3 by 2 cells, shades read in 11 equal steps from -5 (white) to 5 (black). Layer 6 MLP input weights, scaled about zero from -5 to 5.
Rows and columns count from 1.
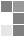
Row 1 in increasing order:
-1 0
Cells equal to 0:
3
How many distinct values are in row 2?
2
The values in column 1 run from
-5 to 0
